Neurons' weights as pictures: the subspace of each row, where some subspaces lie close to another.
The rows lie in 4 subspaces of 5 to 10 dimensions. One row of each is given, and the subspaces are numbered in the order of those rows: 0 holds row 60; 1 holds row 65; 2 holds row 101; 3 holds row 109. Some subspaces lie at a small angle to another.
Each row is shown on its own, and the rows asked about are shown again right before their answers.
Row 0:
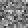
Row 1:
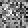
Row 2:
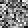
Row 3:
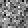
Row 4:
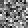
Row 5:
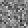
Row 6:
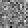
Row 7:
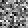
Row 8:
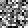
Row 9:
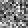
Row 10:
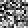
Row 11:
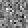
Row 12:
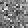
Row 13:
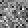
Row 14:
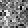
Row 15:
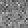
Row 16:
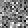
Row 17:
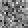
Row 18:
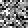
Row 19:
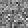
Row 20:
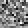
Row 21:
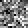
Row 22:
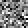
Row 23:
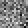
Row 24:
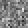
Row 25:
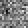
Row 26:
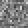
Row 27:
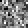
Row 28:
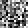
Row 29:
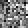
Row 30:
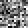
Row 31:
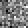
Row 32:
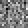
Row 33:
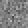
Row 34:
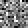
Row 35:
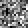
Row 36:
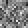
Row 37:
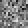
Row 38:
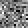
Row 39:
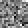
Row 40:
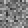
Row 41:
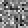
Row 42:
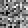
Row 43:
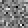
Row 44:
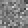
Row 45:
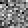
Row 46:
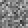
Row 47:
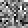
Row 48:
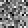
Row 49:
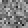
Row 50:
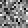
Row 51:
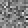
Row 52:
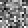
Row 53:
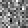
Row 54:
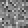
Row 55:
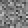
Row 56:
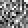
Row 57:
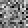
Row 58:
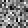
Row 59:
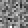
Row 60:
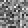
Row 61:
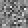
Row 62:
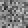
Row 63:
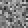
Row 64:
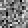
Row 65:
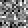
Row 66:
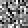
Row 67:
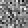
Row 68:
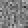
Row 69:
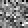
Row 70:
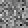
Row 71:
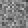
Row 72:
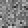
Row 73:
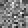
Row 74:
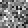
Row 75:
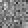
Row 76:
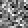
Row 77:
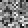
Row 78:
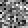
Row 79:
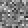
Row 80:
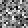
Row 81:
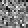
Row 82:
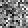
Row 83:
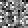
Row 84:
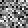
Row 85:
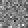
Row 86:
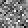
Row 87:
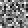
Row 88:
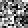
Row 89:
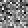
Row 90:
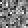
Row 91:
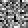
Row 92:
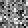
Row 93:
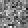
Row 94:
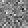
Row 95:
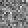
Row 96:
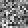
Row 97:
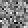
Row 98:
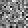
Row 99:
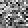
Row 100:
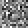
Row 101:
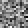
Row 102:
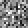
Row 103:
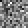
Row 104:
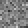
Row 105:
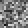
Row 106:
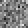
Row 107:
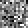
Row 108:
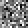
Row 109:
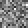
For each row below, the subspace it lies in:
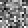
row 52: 2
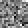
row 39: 0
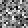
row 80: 3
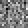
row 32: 1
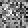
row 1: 3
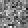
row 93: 2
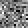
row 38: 1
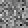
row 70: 0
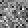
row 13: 0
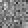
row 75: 3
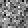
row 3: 0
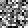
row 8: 0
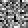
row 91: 2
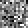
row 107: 0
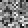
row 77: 2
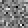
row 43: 3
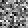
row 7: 0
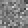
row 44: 1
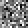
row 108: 1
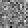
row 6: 1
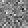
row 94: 0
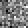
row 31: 1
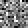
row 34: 2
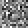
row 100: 1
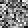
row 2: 0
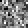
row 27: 3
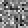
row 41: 3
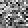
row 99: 2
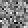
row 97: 3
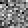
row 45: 1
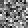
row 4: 2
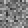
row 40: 2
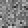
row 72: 0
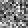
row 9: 1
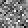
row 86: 0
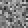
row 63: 1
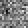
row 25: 1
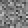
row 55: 1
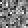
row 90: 0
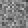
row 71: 1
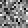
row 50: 0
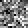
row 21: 2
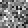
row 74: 0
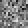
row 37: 3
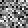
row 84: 0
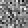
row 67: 0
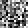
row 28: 0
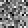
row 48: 3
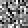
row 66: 0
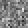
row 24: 0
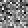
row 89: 2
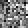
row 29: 1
